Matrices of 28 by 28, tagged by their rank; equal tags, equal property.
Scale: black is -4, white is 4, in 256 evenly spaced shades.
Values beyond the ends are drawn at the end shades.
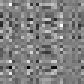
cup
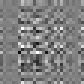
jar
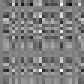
jar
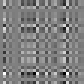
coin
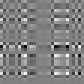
coin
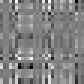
jar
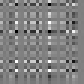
coin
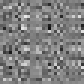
cup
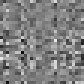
cup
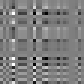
coin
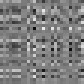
jar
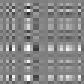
coin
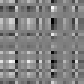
coin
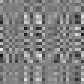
jar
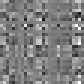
cup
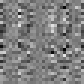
cup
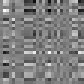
jar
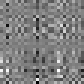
cup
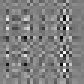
jar
